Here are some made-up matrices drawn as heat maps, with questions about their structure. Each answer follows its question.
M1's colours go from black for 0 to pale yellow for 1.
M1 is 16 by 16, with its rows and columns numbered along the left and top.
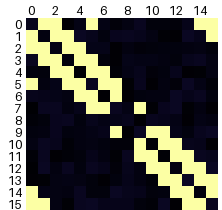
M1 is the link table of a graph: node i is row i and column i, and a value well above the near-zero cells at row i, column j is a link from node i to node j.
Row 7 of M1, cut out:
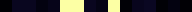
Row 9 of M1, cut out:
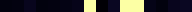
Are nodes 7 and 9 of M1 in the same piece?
yes
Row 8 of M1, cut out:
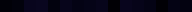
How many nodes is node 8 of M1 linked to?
0
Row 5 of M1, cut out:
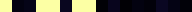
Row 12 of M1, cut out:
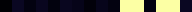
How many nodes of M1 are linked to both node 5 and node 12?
0
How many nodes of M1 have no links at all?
1
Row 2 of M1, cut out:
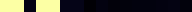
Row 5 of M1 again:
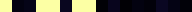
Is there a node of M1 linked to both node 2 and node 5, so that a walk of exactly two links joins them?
yes
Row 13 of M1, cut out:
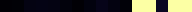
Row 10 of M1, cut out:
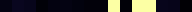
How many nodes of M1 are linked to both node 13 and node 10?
2
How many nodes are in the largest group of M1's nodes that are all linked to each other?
3
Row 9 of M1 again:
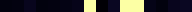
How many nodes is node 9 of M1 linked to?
3
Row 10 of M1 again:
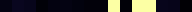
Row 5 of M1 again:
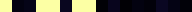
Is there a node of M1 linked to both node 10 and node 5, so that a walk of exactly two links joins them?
no
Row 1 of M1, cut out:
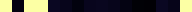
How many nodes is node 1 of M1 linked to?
4
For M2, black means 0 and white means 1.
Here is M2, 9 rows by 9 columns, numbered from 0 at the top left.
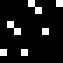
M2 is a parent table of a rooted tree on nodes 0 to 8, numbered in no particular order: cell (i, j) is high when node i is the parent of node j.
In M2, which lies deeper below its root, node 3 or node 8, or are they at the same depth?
node 8
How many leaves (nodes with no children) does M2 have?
4
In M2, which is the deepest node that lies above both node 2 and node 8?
0
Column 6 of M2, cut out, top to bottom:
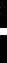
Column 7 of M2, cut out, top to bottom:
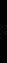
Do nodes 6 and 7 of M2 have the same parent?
no
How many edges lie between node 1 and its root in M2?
2
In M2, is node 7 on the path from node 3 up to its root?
yes
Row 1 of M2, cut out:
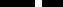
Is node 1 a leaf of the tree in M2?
no
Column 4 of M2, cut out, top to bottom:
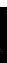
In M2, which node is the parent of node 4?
0
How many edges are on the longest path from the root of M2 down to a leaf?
3
